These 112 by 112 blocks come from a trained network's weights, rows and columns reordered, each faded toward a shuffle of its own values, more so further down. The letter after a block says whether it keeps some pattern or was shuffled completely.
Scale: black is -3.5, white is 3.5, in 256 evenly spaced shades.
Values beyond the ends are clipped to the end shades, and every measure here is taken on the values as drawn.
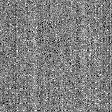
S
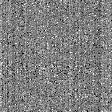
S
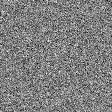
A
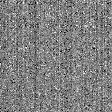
S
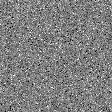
A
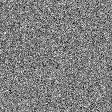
A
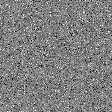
A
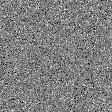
A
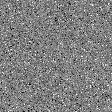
A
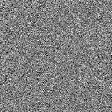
S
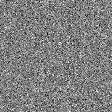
S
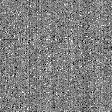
S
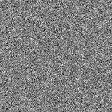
S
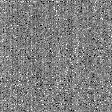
S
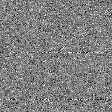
S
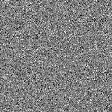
S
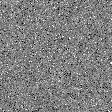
A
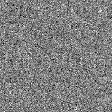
S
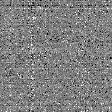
S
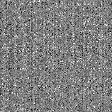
S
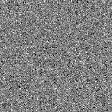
S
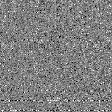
S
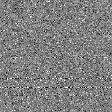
S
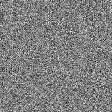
S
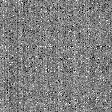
S
